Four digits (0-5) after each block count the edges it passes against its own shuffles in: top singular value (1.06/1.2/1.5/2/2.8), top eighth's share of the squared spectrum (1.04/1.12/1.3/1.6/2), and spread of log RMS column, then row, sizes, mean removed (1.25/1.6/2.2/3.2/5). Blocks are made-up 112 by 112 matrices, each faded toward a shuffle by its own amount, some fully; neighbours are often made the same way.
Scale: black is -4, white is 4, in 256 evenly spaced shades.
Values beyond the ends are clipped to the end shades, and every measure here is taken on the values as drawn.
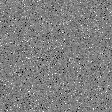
0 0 0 0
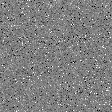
2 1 0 0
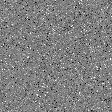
1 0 0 0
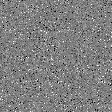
3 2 0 1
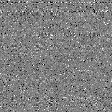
4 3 1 2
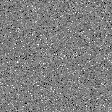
3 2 0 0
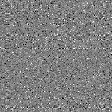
4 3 1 2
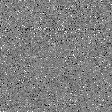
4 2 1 2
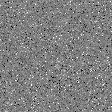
2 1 0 0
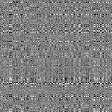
5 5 3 4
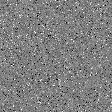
2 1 0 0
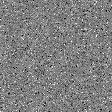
2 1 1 0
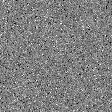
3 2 0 0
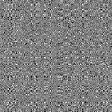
5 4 3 3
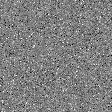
0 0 0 0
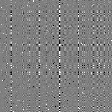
5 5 4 3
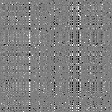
5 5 3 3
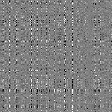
5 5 4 3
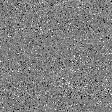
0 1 0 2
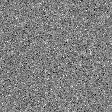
0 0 0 0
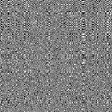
5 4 3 3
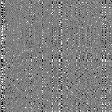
5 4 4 2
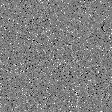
2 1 0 0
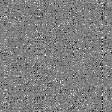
4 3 2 1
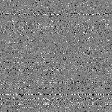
4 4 1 3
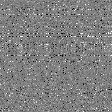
4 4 1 3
